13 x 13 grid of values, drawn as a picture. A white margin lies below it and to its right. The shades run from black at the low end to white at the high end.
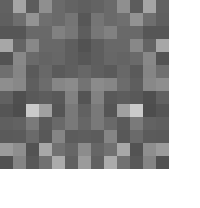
Histogram: skewed, a long tail of high values. Calmest part: top middle. Mirror symmetry: left to right.
